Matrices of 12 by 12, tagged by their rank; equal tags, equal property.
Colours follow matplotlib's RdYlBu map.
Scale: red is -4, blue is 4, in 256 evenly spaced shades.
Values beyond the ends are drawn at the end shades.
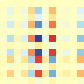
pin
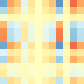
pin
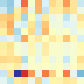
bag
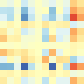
bag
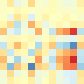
bag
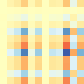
pin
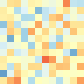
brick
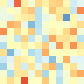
brick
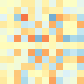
bag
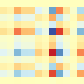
pin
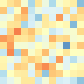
brick
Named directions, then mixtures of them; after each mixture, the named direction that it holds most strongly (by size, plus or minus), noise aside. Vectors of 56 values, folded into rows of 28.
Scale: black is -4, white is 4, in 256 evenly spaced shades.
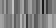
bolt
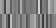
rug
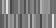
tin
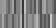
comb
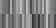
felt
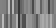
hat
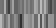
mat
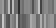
hat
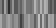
mat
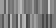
hat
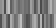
mat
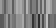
felt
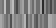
bolt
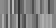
hat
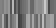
hat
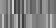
hat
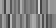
rug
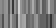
hat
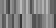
felt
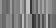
felt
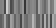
rug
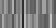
comb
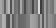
rug
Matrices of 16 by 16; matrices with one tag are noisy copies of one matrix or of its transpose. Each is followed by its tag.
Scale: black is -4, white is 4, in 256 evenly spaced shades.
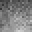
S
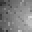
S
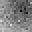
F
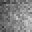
S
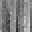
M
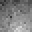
S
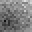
F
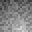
S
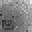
F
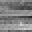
M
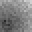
F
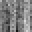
M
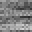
M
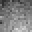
S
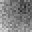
F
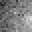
S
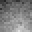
S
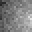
S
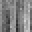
M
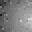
S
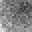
F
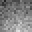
S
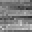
M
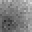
F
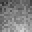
S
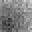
F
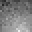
S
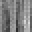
M
